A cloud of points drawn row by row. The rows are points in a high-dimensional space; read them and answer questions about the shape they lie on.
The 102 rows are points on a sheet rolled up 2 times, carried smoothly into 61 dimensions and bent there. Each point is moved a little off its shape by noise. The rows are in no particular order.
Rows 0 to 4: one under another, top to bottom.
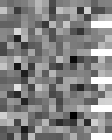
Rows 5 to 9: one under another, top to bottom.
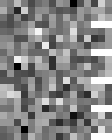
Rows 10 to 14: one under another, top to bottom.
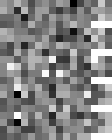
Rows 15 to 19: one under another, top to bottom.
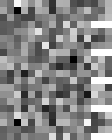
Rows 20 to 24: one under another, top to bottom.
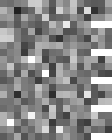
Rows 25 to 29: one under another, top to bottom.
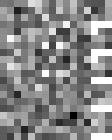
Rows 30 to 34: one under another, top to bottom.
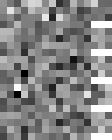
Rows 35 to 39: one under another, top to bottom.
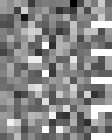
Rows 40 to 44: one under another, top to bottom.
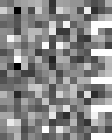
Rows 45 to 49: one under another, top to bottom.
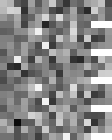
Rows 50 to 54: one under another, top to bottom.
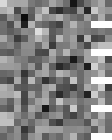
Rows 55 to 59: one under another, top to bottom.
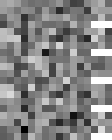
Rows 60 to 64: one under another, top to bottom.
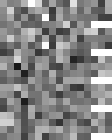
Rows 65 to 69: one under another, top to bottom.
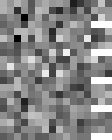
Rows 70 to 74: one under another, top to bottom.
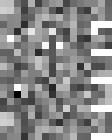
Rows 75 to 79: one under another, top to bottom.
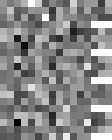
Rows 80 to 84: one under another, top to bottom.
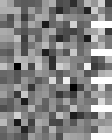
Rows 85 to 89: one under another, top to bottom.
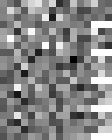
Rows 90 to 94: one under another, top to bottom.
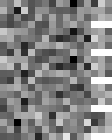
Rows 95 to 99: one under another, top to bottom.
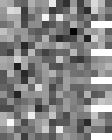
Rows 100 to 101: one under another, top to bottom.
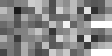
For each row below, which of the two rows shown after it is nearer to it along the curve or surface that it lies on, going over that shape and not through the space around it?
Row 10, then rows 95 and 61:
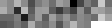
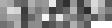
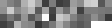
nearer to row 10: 95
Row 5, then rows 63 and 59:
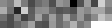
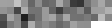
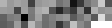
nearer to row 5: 59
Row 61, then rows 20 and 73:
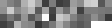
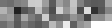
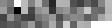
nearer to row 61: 20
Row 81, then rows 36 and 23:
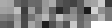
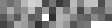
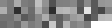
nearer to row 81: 36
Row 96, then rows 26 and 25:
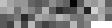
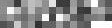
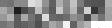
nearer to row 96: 26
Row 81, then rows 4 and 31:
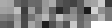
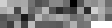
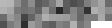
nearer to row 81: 4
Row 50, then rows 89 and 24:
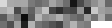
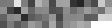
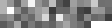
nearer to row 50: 89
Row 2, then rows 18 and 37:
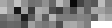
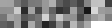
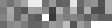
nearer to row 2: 18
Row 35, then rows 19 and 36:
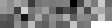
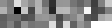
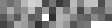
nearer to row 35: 19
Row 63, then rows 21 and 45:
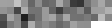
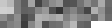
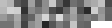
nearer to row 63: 21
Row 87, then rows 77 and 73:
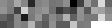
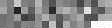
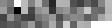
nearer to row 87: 73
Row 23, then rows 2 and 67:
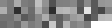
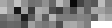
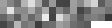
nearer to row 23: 67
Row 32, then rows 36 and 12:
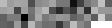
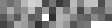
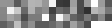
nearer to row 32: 12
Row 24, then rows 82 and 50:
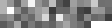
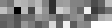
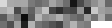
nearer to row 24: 82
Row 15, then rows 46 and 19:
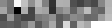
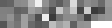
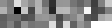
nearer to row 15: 19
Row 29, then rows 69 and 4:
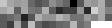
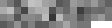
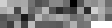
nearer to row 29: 4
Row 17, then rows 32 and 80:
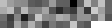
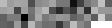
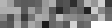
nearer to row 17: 80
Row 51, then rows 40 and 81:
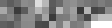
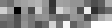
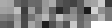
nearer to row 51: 40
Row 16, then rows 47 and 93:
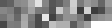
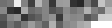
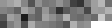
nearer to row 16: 47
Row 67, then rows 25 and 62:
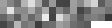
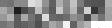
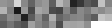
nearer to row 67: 25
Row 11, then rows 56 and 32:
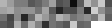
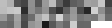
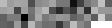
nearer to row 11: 56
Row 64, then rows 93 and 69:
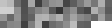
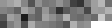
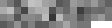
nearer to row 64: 93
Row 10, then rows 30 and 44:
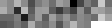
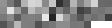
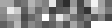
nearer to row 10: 44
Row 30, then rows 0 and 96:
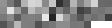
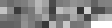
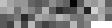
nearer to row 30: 0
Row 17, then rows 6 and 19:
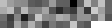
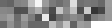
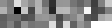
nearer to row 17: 19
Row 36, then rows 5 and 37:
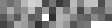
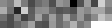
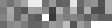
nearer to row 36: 37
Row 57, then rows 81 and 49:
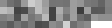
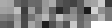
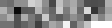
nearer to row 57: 49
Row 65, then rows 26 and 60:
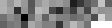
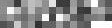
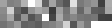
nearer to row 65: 26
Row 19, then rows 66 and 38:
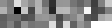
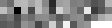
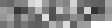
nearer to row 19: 66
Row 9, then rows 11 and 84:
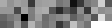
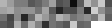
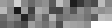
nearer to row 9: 84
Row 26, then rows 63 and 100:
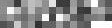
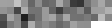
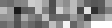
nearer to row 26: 100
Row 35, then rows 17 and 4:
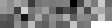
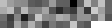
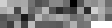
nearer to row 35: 4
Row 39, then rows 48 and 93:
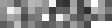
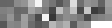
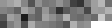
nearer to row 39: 48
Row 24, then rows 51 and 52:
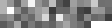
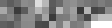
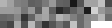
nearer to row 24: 51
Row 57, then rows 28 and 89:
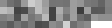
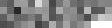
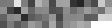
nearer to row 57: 28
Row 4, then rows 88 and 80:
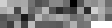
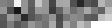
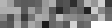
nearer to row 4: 80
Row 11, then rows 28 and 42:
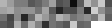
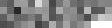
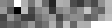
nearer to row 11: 42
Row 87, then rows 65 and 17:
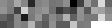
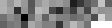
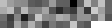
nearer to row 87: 65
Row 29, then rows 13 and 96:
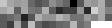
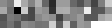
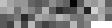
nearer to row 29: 96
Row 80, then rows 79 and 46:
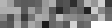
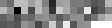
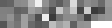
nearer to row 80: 79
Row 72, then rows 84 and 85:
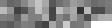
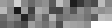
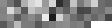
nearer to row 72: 85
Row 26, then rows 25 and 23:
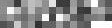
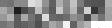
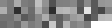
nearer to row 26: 25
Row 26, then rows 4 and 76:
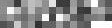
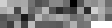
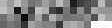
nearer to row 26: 4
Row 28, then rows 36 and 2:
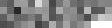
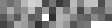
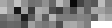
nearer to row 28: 36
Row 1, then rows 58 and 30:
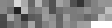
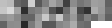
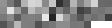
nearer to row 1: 58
